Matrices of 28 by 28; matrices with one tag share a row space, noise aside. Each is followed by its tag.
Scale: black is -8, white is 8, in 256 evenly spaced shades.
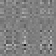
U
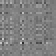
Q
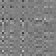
Q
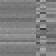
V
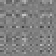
U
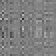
Q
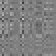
Q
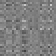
U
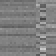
V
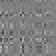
Q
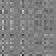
Q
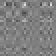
U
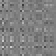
Q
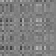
Q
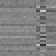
V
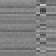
V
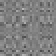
U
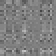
U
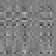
U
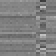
V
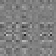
U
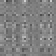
U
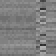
V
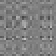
U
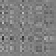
Q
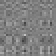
U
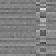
V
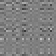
U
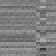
V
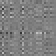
Q
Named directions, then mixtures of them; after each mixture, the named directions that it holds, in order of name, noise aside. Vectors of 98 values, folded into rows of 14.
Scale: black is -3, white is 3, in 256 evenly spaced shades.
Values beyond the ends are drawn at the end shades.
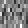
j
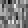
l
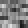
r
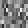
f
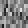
f, j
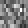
f, l, r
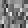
f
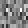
f, j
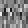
f, j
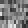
j, l, r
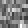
j, r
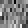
j, l, r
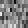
j, l, r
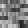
r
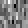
l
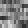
l, r
